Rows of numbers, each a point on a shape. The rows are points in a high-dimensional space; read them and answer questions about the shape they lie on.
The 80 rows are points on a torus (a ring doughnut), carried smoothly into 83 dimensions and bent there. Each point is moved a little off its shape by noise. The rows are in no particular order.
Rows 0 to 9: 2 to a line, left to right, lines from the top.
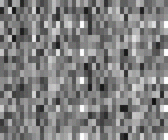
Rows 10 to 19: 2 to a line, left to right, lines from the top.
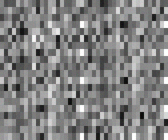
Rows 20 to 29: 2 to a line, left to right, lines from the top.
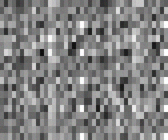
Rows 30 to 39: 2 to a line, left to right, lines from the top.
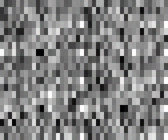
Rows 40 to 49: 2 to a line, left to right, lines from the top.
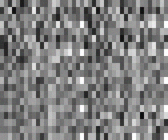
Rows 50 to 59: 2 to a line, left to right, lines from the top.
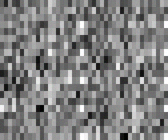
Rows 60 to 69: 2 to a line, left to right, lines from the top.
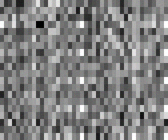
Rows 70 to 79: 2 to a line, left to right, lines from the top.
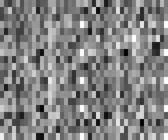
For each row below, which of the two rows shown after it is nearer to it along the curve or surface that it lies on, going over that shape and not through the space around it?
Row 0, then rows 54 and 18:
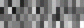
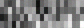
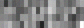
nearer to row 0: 54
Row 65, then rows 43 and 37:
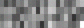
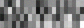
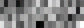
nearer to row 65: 43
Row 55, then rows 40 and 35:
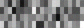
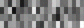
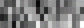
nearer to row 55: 40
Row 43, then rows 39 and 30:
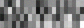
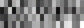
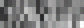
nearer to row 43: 39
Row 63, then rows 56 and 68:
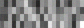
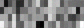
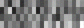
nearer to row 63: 68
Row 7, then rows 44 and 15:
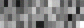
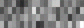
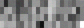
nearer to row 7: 44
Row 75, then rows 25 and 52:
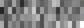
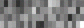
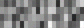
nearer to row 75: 25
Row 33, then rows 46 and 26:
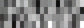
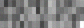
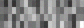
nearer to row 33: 26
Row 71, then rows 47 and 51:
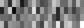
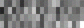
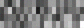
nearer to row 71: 51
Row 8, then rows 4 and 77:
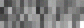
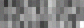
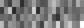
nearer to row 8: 77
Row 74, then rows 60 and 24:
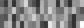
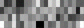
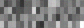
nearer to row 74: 24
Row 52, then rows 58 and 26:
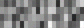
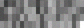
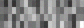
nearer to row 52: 58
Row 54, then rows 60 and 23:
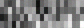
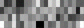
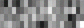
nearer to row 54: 23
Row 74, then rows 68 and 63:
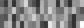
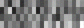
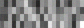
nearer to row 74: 63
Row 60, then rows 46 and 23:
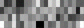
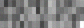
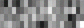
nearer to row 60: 23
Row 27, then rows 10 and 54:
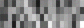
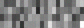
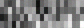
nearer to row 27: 54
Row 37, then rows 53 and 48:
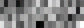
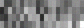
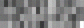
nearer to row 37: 48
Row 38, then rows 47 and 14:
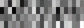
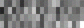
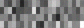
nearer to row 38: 14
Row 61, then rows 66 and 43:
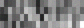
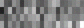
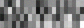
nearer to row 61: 66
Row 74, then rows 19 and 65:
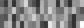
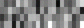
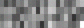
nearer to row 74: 19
